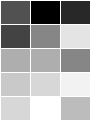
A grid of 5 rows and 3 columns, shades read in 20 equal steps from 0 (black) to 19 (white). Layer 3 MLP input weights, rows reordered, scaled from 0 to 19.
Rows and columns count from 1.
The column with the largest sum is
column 3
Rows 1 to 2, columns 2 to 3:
0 3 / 10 17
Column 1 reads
6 5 13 15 16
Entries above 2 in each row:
2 3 3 3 3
